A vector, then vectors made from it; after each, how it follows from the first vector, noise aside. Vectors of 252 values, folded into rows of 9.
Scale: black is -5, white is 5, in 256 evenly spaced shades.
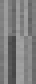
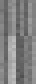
negated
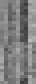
wrapped around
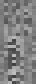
sign-scrambled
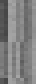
wrapped around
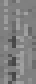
partly zeroed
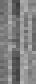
wrapped around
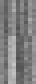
negated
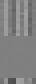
partly zeroed
